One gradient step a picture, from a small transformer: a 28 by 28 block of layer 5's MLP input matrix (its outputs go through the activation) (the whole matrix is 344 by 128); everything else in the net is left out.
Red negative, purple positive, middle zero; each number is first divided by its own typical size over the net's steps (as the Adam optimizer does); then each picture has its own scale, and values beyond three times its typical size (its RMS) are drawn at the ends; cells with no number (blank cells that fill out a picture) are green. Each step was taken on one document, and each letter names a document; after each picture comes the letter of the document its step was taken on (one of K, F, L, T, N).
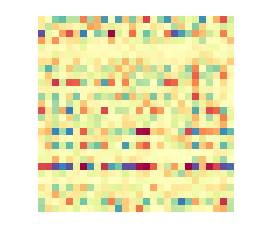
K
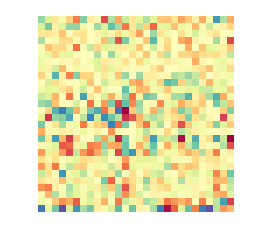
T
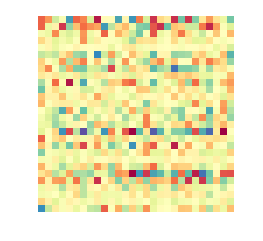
K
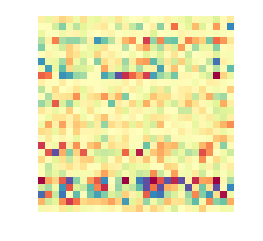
T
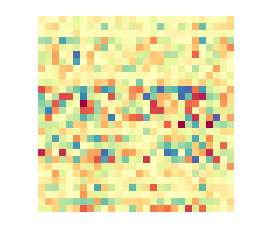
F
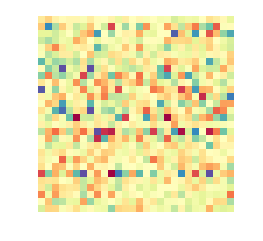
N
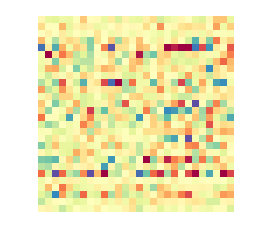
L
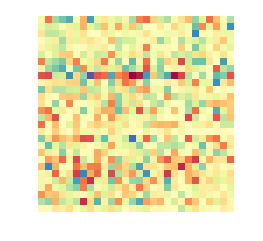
T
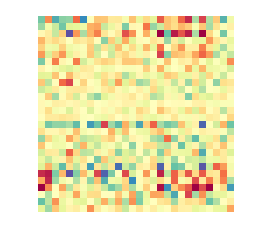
K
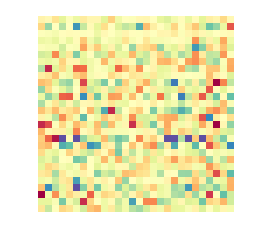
N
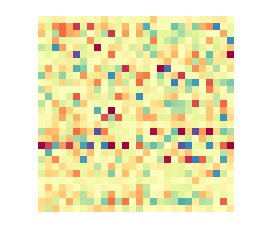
N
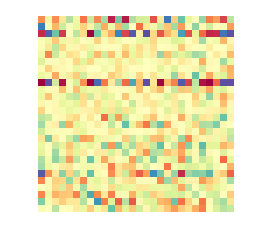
K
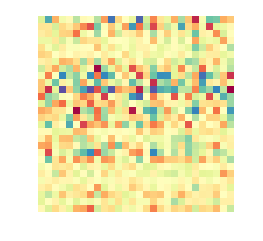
F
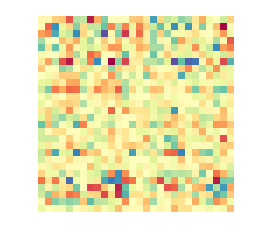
T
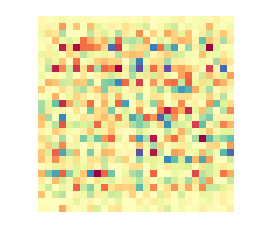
L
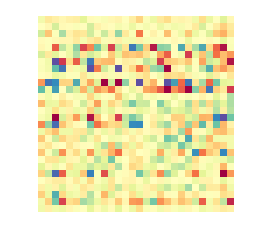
L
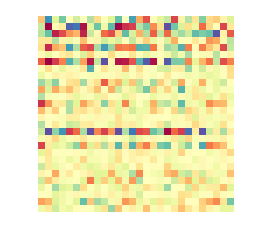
K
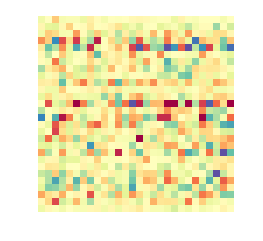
L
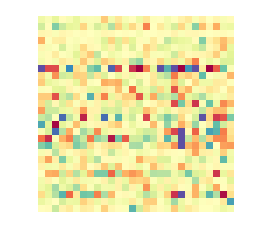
N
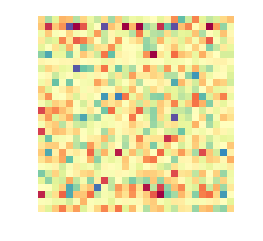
N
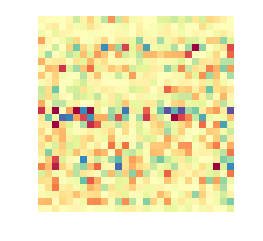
N
